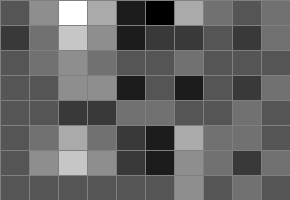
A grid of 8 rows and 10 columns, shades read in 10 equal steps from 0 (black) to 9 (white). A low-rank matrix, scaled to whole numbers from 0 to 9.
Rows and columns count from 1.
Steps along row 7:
up up down down down up down down up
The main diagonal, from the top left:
3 4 5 5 4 1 5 3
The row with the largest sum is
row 1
